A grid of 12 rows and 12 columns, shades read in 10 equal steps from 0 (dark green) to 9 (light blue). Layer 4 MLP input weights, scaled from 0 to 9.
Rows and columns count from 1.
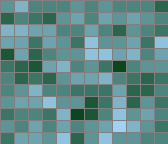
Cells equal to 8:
8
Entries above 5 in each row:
1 3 5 6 6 2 3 2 4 3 5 4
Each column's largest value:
7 7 7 8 8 6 8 8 9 7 6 8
